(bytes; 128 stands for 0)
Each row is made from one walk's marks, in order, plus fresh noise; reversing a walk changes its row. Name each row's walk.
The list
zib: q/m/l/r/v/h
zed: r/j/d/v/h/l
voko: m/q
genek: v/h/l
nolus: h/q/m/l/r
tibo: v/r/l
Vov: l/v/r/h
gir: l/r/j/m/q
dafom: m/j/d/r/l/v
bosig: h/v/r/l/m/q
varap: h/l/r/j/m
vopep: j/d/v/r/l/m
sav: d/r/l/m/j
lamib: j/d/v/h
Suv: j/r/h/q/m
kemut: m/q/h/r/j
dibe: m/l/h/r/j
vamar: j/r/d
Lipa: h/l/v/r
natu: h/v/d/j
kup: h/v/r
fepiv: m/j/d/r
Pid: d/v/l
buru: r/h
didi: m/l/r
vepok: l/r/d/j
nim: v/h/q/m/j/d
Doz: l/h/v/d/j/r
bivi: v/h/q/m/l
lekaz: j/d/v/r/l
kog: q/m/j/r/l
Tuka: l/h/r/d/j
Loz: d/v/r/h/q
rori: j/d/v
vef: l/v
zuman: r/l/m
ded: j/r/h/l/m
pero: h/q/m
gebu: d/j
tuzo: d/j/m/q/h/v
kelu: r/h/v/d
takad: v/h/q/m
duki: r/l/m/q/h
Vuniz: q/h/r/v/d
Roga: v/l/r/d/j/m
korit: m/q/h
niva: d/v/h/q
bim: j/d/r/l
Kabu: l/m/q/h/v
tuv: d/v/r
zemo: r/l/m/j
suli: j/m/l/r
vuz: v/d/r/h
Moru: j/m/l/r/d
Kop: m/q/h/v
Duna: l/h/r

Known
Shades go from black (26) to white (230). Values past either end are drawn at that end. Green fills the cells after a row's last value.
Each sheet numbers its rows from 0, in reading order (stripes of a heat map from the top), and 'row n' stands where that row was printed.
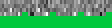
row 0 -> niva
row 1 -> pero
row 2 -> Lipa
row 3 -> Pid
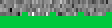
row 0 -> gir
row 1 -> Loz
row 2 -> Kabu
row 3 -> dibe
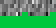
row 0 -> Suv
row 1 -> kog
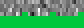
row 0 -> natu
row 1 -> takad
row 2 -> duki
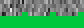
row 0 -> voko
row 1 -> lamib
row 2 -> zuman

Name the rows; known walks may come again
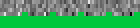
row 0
kelu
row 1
Suv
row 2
zuman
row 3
zib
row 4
vamar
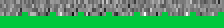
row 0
lamib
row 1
gebu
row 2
Pid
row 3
vef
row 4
Kabu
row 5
tuv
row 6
Lipa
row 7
dibe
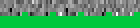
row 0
gir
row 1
kog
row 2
vepok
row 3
rori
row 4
Loz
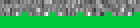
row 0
varap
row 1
kup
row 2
zed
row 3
sav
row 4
natu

